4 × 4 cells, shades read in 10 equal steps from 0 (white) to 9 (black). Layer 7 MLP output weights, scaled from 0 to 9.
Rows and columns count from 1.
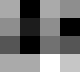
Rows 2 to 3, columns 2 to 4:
8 4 9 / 9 5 6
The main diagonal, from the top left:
3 8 5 2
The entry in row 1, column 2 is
9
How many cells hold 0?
1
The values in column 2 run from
3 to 9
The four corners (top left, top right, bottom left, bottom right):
3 4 3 2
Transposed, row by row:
3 4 6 3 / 9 8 9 3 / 3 4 5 0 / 4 9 6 2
